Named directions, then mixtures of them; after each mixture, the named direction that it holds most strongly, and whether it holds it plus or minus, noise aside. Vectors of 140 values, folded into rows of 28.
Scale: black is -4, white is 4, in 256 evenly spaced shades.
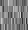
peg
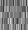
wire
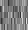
peg, minus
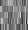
peg, plus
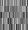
wire, minus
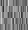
peg, plus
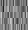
wire, plus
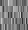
peg, plus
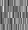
peg, minus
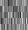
peg, minus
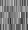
wire, minus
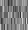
peg, minus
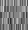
wire, minus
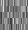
wire, minus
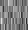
peg, plus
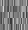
wire, minus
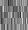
peg, minus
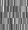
wire, minus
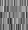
wire, minus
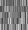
wire, plus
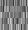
wire, plus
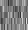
peg, minus
